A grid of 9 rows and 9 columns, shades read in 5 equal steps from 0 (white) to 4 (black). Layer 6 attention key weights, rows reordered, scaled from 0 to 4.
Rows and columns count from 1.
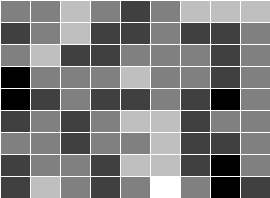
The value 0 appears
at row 9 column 6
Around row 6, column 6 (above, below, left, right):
2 1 1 3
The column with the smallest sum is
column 6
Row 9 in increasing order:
0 1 2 2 2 3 3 3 4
